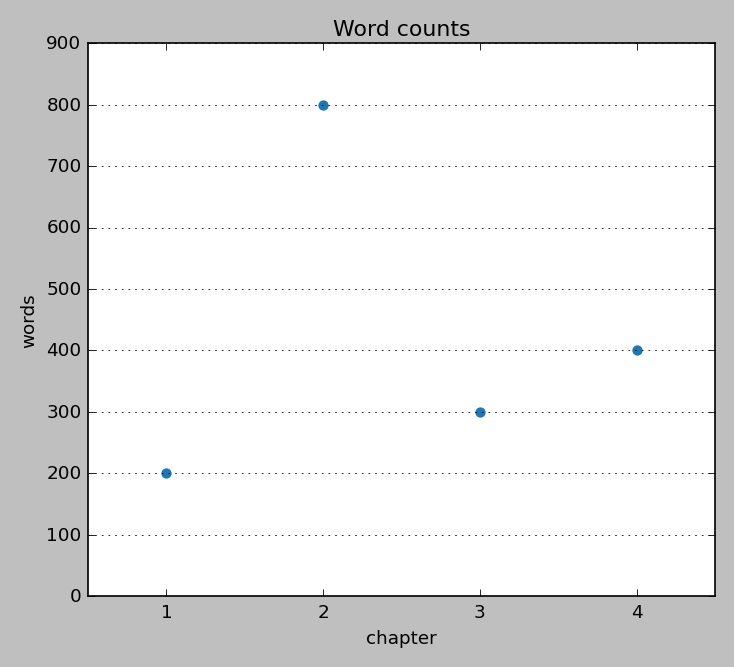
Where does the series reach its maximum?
2
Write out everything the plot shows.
Title: Word counts
x-axis: chapter, ticks 1 2 3 4
y-axis: words, ticks 0 100 200 300 400 500 600 700 800 900
Values:
200 800 300 400
